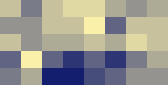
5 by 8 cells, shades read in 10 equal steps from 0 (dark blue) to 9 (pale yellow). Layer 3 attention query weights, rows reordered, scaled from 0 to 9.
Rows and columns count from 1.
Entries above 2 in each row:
8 8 8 6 5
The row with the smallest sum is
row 5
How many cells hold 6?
7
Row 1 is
7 4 7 8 8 6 5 6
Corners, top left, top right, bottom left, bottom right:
7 6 4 5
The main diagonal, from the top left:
7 5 6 1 2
